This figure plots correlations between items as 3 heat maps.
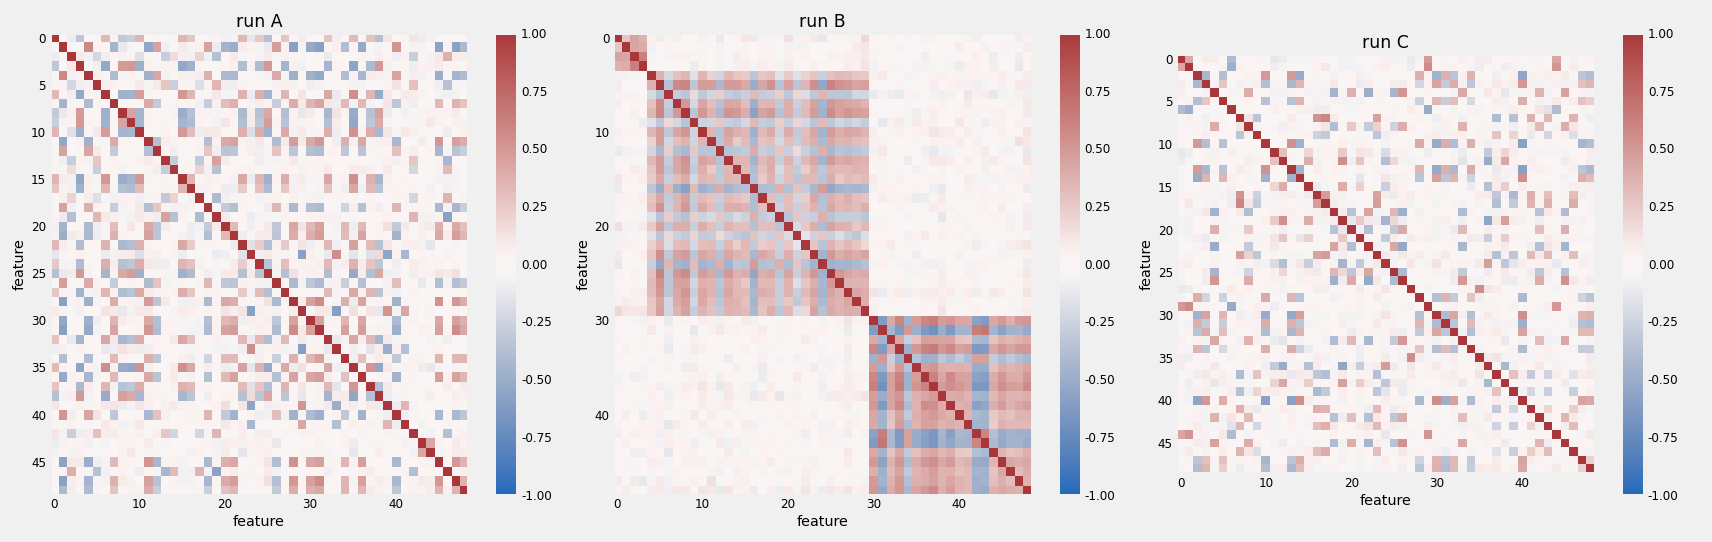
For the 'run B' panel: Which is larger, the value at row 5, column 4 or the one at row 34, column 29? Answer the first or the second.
the first
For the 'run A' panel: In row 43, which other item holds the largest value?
44
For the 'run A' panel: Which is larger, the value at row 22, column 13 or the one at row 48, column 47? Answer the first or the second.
the second
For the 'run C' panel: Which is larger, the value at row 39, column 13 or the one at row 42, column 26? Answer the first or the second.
the second
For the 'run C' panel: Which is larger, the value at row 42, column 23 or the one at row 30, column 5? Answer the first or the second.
the second
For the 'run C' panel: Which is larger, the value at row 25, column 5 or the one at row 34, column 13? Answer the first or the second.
the second
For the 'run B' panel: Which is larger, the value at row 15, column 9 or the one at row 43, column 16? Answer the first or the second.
the second
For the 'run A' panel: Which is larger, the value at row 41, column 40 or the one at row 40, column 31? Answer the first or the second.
the first
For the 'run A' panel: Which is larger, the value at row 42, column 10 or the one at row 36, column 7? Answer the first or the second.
the second
